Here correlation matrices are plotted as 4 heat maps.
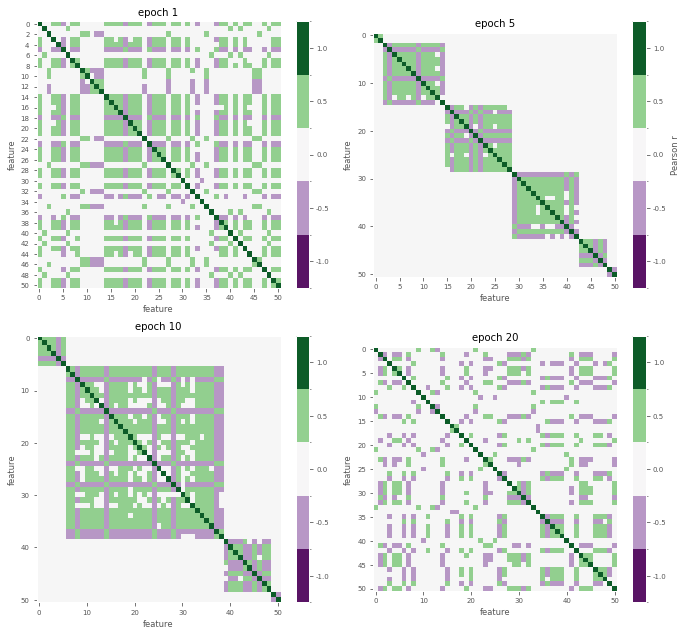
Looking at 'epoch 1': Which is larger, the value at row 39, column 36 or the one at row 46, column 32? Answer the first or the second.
the second
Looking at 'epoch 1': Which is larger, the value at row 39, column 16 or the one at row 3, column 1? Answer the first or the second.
the first
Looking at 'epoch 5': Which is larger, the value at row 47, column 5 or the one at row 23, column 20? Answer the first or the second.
the first
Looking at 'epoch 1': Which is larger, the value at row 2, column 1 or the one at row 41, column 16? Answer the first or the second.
the second
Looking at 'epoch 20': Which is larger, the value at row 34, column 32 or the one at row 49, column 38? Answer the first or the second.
the first
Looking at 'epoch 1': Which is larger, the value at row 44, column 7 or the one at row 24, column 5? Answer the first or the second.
the first
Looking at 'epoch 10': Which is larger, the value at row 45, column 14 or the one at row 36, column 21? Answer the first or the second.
the second
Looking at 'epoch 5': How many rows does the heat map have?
51
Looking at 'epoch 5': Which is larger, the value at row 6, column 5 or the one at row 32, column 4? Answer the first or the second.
the first
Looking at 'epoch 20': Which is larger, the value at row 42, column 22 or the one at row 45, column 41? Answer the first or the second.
the first
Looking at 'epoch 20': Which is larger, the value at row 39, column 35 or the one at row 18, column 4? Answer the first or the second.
the first
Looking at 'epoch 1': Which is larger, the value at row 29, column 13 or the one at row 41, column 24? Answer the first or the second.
the second
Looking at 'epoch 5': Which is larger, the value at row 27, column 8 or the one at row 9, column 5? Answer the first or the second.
the first
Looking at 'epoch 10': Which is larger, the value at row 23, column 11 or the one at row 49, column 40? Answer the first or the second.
the first
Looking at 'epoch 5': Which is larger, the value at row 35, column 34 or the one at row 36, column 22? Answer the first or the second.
the first
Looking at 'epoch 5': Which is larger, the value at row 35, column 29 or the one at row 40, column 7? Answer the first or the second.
the second
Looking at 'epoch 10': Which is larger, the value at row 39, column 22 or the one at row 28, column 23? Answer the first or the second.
the first
